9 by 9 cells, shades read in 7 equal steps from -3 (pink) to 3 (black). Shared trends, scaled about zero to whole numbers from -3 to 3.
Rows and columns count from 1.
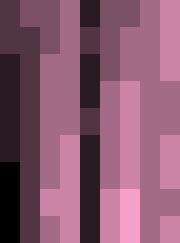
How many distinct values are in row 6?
4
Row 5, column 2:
1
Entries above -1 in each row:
6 5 4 3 3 3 3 3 3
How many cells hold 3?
3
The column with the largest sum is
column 1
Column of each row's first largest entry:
5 1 1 1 1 1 1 1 1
